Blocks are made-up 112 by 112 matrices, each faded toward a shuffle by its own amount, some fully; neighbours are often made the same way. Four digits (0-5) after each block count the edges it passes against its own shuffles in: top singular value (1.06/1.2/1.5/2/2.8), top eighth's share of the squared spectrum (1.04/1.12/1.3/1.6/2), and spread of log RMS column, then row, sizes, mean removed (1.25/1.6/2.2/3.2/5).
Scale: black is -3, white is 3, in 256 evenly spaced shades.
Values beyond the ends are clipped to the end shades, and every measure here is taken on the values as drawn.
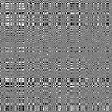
5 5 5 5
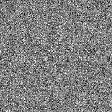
3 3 1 1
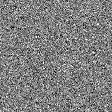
3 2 0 1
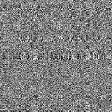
4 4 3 3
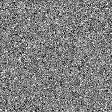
2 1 0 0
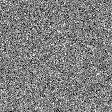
0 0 0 0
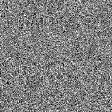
3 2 1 1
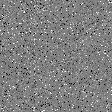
1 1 0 0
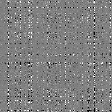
3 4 4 4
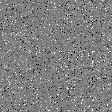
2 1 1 1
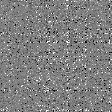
2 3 3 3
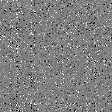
2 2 2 2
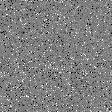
3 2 0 1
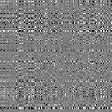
5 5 4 4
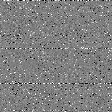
4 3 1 2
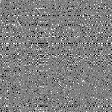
5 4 2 3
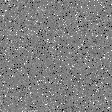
2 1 0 0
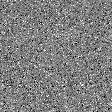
0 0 0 1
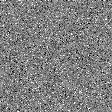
0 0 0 0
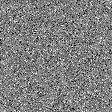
0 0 0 0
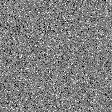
0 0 0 0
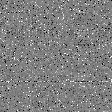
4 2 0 1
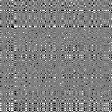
5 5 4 4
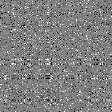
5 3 2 2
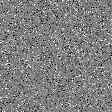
0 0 0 0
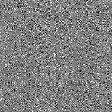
4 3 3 2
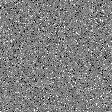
0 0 0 0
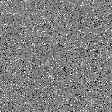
3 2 1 1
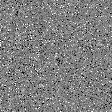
3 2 0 0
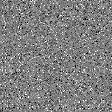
4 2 1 1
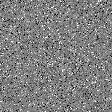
3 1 0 0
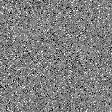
3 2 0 1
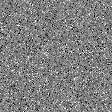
2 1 0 0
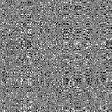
5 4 3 3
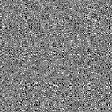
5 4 3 3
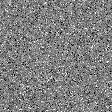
1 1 0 0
